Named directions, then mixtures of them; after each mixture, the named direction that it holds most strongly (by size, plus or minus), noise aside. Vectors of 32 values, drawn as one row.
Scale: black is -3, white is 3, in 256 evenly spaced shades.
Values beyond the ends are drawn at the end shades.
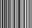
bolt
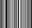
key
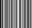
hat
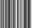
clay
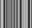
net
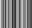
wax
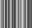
wax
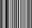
key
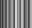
clay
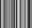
net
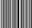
hat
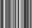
net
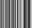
clay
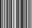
wax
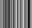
clay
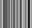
net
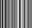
hat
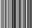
wax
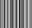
clay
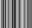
wax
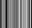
key
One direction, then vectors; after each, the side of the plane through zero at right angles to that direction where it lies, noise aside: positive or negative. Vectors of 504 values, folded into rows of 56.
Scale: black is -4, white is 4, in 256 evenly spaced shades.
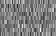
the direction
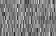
positive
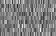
positive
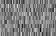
negative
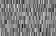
negative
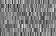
positive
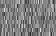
positive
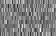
positive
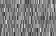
positive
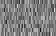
negative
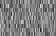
negative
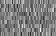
positive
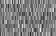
positive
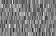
negative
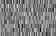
negative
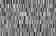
negative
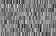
negative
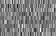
positive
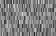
negative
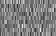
positive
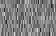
negative
